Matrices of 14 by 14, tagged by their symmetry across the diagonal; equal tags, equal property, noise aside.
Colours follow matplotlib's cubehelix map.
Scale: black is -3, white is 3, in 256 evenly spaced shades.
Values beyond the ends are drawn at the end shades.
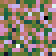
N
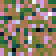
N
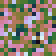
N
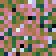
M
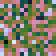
M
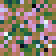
N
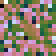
N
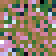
N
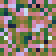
N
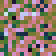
M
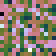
M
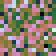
M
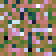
N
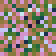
M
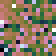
M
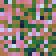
M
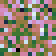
M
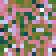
M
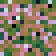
M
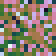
N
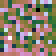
N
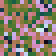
M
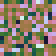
N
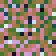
N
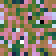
N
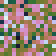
M
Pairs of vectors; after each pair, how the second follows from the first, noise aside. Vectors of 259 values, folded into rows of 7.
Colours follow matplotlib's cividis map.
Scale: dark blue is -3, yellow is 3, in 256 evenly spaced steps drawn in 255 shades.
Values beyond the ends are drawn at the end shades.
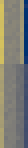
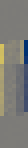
partly zeroed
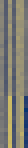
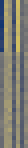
reversed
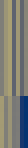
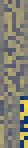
sign-scrambled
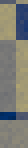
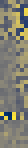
sign-scrambled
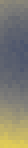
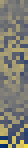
sign-scrambled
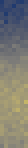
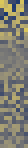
sign-scrambled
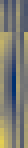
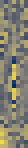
sign-scrambled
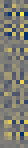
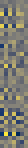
reversed
